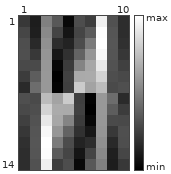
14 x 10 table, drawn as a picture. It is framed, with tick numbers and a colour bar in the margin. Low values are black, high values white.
Symmetry: a half turn. Slope: none. Roughest part: centre. Grain: streaks running down.
